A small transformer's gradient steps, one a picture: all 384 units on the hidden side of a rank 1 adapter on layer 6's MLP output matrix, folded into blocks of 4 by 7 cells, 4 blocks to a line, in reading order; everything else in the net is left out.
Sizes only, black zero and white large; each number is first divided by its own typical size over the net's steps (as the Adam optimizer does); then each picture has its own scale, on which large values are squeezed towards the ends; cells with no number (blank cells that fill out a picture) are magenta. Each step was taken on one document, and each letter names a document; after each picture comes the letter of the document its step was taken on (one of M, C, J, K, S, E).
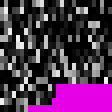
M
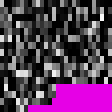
M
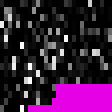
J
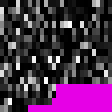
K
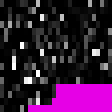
J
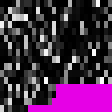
K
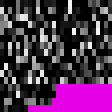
K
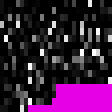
J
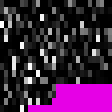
J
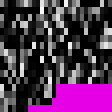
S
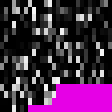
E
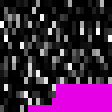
J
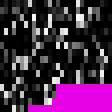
E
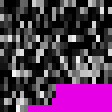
M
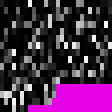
E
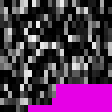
M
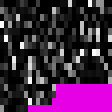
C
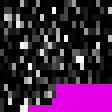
J
